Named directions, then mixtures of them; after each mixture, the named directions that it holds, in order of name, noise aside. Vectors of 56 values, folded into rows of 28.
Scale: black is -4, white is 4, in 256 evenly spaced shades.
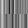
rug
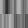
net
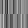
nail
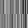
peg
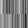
net, peg, rug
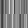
rug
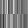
nail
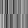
nail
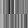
rug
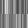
nail, net, peg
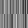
nail, peg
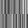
peg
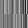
peg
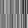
peg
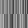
nail, peg, rug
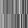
net, peg, rug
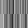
nail, peg, rug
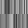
net, peg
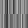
nail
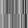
net, peg, rug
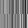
peg, rug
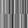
peg, rug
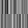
nail, net, rug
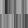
net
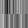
nail, net, rug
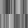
net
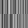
nail, peg, rug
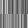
nail, peg, rug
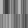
net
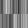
nail, net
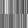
nail, net, peg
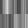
net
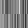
nail, net, peg
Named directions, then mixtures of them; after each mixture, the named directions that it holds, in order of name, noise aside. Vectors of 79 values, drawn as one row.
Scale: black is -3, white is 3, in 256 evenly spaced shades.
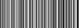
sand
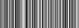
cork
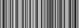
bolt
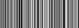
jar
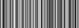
bolt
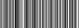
cork, sand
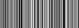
jar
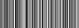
cork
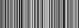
jar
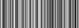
bolt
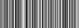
cork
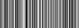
cork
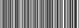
bolt, sand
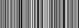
jar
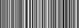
cork, sand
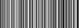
sand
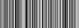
cork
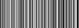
sand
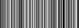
jar, sand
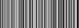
sand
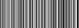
sand
